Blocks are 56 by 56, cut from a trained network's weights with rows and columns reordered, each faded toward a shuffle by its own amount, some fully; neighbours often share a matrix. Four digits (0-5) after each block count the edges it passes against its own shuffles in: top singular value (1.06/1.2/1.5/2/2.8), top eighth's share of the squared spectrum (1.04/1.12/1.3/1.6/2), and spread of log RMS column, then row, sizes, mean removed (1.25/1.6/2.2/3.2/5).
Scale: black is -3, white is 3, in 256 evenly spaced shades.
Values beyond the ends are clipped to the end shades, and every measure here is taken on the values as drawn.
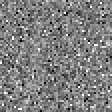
0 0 0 0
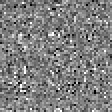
2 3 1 2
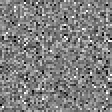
2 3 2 1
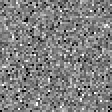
0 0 0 0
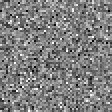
1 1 1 0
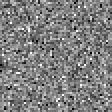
0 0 0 0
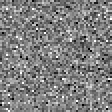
1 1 0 0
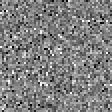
1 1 1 0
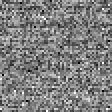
2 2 0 0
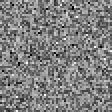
0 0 0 0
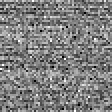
3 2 0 0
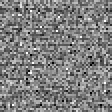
2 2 0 0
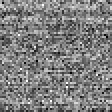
3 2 0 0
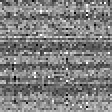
4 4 1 1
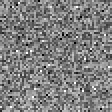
1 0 0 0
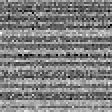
5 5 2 3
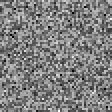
0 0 0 0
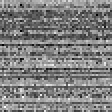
4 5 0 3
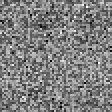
1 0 0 0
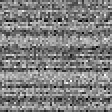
4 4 1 2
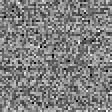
2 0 0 0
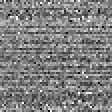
3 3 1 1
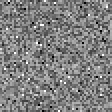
0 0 0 0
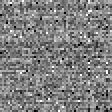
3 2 1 0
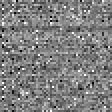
2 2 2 0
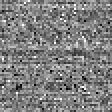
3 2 1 0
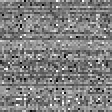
3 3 2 1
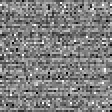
3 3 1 1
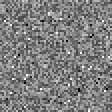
0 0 0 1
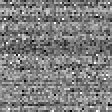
3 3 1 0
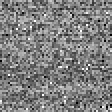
2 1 0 0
